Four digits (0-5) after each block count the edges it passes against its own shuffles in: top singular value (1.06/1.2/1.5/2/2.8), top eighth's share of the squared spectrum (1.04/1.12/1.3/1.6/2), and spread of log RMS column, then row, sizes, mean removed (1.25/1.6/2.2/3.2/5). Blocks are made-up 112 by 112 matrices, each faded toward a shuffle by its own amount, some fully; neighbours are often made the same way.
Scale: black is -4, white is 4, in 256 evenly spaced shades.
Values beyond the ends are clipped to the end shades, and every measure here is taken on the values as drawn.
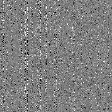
2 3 3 0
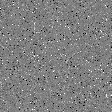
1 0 0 0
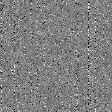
2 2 3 0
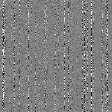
3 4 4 0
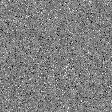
0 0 0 0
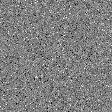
0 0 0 0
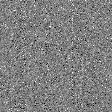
1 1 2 0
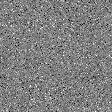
0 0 0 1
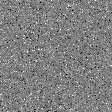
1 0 0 0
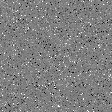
2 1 0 0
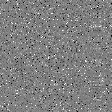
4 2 1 1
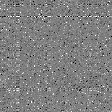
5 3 1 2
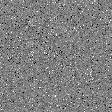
3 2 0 0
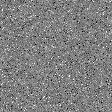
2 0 0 0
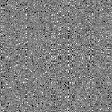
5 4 3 2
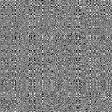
5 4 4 3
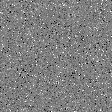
0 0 0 0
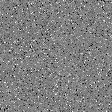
0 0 0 0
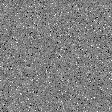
2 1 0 0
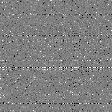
5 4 1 2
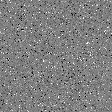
2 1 0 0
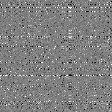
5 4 2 3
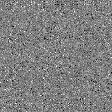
3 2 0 1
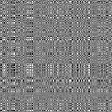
5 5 4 4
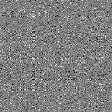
4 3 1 2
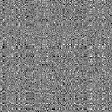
5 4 3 3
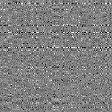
5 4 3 3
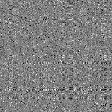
4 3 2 2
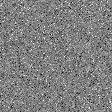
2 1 0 0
